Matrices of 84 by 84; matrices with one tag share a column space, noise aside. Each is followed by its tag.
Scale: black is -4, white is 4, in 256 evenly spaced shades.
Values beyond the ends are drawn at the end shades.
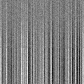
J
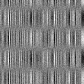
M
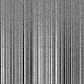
J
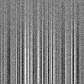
J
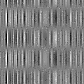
M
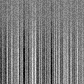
J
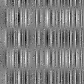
M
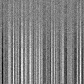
J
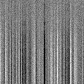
J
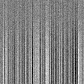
J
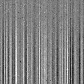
J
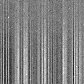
J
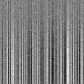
J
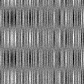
M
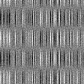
M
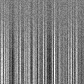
J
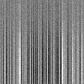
J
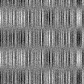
M
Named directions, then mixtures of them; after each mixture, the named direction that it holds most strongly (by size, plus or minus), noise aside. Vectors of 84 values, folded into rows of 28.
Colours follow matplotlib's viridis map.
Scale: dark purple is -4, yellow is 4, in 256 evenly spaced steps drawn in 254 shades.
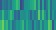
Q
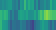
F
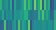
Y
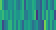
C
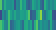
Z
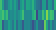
C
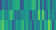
Q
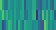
C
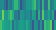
Q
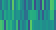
Y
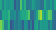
Z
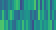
Q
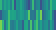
Z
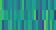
C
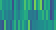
Y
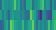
Z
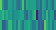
C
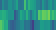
F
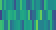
Z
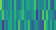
C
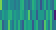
C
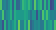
Y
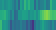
F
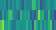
Q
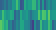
Q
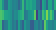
C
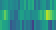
F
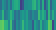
Q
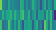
C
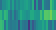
F
